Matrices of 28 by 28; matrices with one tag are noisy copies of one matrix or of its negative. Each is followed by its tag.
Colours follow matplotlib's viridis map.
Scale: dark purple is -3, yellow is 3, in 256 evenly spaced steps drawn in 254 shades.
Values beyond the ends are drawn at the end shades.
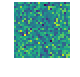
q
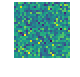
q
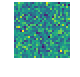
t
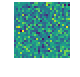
t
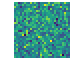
q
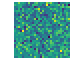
t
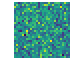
q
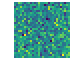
q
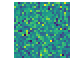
q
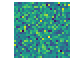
t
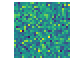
t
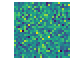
t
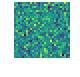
q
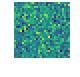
t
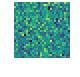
q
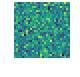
q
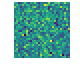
q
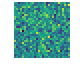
t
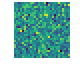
t
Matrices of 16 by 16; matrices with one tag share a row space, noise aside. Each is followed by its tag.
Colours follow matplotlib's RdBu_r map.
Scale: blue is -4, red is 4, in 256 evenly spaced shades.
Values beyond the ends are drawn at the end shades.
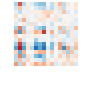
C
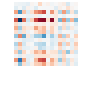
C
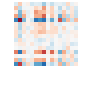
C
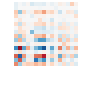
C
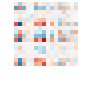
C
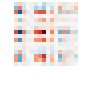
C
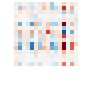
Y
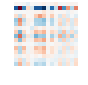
C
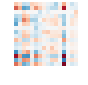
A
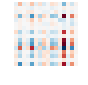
Y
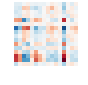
A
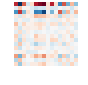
C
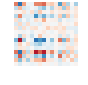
C
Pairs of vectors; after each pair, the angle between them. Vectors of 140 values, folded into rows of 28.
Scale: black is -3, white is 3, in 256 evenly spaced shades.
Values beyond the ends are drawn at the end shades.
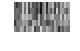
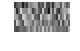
orthogonal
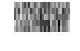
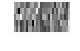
partly aligned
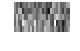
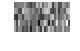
partly opposed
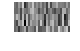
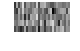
partly aligned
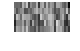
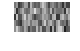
partly aligned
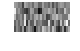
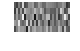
partly opposed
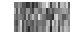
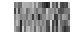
nearly opposite
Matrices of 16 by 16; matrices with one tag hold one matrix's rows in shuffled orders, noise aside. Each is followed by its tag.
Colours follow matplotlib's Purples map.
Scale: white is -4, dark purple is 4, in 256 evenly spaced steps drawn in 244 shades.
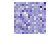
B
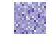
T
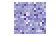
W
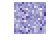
B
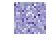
T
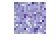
W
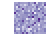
T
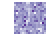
W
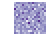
T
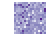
B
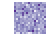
T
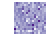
T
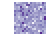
B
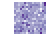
B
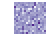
T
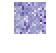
B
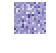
T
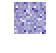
W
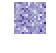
B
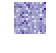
B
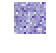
W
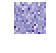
T
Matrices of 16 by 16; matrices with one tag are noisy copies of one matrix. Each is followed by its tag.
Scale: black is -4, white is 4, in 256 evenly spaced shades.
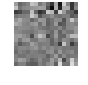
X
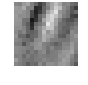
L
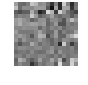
X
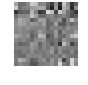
X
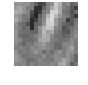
L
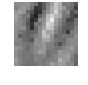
L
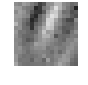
L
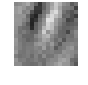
L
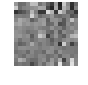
X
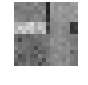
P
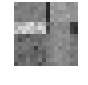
P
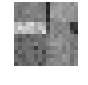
P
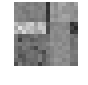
P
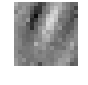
L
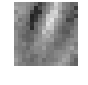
L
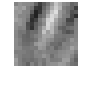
L
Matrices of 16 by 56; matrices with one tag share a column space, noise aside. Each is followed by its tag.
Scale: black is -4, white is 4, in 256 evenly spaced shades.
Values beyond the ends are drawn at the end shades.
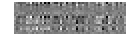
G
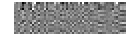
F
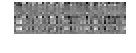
G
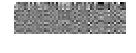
F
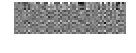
F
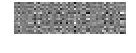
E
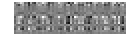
G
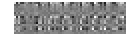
G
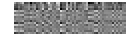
F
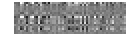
G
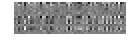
G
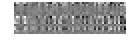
G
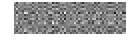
E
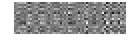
E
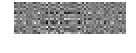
E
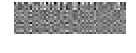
F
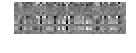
G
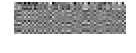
F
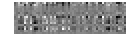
G
